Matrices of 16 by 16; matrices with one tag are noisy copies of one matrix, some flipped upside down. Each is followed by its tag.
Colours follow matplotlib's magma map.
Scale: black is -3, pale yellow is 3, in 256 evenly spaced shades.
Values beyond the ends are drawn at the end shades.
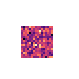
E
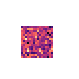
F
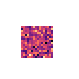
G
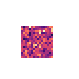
E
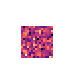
E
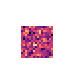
E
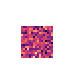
G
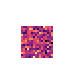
G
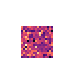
F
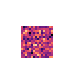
E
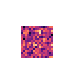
E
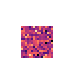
G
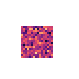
G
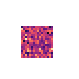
F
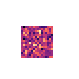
E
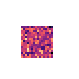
F
